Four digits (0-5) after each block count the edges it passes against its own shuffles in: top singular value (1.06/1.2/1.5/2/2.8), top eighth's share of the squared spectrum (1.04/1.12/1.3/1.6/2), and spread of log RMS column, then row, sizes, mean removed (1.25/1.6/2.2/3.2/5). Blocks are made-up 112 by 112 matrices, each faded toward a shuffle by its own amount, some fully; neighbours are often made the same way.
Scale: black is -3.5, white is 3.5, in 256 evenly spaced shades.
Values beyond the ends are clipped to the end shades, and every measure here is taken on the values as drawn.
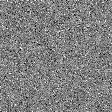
0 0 0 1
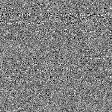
1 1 0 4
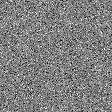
0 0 0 0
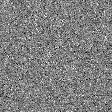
0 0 0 1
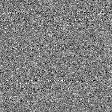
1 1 0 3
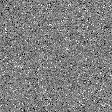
3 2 1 0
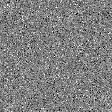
3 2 1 1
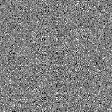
4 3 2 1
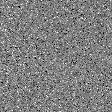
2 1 0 0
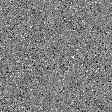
1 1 0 0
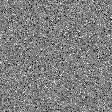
1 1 0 0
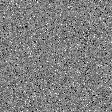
1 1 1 0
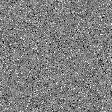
2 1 0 0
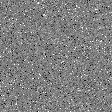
0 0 0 0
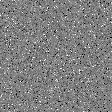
0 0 0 0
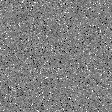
0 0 0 1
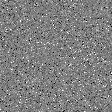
0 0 0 0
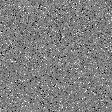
0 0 0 0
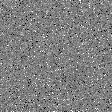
0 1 0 0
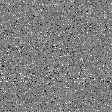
1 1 0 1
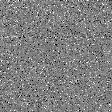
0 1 0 2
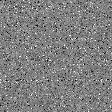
1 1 0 2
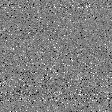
1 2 0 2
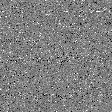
1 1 0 2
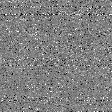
2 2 0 3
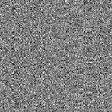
4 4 2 2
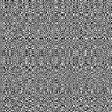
5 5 4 4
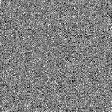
4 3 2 2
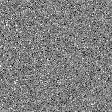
2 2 0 0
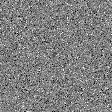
2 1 0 0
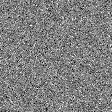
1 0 0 0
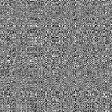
5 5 3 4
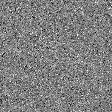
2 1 0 0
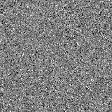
3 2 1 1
